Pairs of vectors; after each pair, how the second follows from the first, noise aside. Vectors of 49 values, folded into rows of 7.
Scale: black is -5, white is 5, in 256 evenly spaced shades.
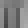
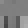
partly zeroed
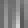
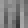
negated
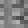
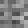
negated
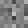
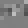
partly zeroed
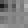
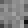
wrapped around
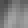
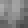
reversed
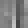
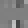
partly zeroed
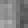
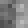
negated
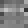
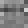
negated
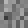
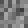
reversed
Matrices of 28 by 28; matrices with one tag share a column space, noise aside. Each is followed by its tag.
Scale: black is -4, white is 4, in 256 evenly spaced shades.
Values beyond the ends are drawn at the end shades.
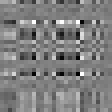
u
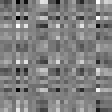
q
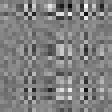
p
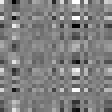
q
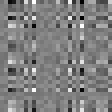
q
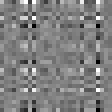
q
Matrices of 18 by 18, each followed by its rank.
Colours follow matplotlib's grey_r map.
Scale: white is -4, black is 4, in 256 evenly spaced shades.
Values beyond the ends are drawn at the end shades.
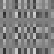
one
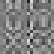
two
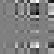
one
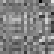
three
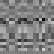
two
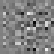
three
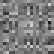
three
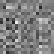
three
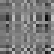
two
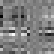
two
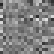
three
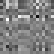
three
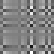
one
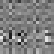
three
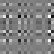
one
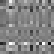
two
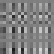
one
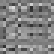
two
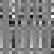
two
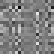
three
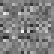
three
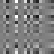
one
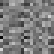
three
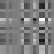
one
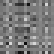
two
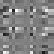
two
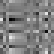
two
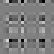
one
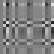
one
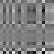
one
